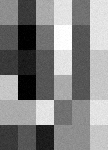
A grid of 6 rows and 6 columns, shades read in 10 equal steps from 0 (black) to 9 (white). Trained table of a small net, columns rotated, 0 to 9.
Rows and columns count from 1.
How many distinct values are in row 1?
5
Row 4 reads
7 0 3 6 3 7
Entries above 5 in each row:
3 2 2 3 4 1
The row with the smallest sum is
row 6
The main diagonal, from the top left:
5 0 3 6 5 7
